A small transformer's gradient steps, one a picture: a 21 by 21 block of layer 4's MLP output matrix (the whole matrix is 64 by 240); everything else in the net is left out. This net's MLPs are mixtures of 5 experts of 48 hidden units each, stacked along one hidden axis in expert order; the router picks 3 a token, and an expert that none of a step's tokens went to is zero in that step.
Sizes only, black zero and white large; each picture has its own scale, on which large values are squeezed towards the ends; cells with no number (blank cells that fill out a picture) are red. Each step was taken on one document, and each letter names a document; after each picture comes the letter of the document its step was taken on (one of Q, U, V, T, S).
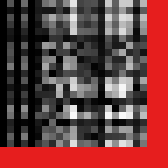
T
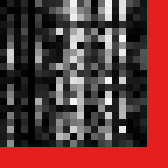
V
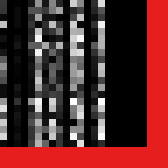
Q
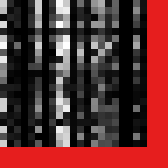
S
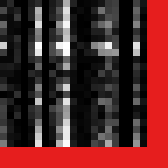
S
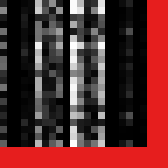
Q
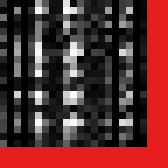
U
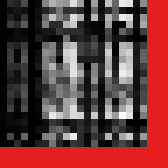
T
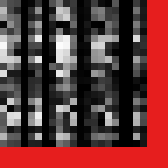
S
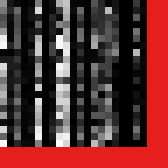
S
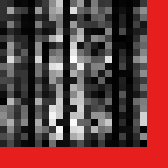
V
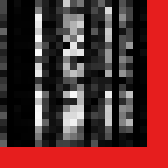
U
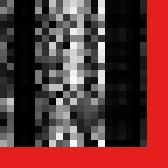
V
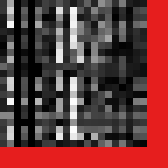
V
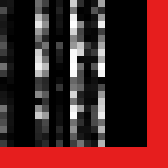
Q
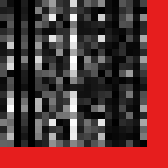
V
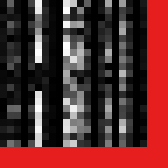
U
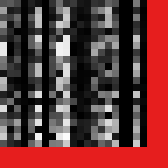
S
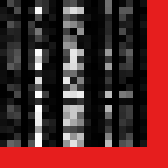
U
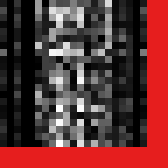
V
